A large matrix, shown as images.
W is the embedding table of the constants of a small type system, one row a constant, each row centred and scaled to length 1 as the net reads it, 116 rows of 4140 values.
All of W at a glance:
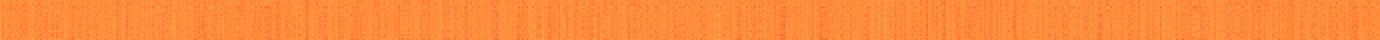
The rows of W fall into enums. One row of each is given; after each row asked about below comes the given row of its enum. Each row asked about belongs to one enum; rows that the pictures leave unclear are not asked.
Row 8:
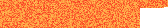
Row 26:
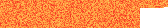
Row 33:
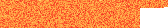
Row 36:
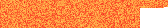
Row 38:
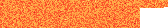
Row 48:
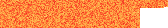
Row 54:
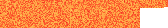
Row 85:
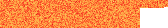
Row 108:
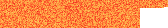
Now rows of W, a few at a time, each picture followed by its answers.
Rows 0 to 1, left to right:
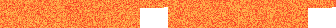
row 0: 108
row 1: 54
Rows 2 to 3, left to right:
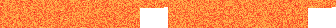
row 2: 38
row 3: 36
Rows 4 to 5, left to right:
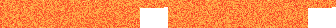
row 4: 38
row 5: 33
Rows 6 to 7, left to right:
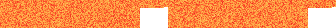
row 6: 26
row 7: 48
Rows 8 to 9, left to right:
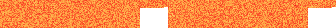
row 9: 36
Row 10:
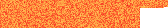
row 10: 36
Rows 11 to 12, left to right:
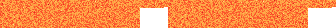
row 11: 38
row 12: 38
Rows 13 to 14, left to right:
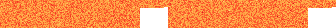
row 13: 26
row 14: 38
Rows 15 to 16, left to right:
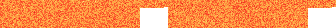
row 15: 38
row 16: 108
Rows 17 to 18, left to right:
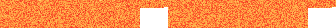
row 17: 33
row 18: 8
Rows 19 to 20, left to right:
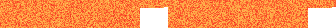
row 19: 26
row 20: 54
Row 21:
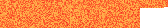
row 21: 54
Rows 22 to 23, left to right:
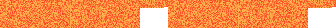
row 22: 54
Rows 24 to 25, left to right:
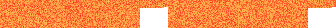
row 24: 108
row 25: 54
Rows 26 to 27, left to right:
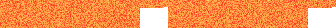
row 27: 33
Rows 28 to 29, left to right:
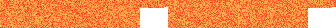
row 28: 85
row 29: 54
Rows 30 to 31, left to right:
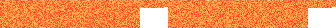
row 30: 38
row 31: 33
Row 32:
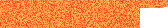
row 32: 26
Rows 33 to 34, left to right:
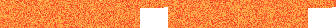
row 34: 54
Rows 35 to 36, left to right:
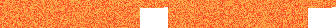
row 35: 38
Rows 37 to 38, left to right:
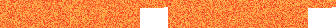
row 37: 54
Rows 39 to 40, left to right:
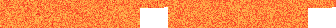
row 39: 85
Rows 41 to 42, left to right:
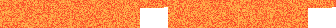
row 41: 8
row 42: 54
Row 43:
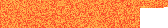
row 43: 36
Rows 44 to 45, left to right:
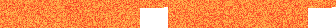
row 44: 108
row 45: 36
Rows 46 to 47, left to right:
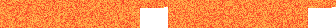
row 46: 48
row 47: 36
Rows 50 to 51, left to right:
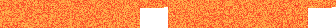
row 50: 8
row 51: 36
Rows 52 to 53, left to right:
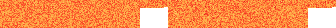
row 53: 85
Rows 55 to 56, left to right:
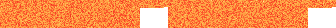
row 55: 26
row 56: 38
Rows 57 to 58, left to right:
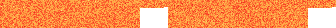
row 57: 38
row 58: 108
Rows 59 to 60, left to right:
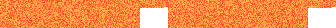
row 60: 36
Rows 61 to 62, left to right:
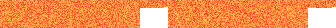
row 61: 8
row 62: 85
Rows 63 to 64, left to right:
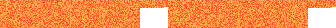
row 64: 8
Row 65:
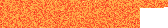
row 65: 38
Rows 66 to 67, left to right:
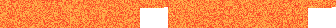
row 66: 54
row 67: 36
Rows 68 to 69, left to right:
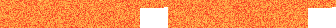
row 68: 33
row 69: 108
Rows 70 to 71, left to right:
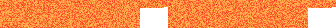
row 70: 8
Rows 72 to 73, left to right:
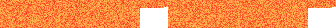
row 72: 48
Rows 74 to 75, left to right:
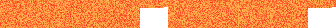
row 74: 26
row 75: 54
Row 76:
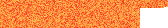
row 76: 48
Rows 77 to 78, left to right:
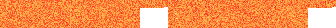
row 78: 85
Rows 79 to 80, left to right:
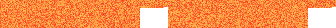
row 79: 36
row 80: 8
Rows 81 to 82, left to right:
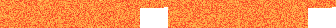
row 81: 33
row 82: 8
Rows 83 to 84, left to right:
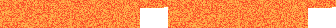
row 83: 8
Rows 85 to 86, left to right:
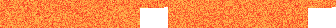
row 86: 36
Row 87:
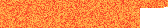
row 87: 48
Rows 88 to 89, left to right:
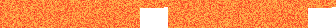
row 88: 38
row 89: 26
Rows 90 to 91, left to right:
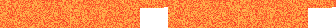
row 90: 54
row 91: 54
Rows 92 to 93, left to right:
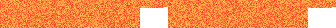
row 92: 36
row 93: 38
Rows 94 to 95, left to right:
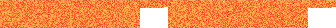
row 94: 8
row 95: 38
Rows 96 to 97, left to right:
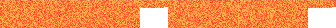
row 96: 38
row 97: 54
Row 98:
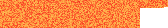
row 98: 8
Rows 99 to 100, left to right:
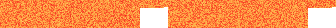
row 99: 26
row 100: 8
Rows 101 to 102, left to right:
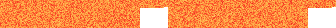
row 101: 26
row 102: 48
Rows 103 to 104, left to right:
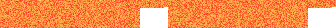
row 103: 33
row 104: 8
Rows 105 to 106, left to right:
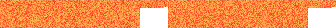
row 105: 48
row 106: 36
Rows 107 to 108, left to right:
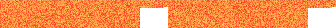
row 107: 36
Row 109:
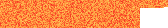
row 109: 26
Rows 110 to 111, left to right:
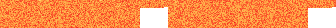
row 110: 33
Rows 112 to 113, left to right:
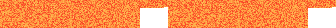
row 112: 8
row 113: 8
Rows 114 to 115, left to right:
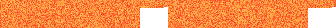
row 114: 36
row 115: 54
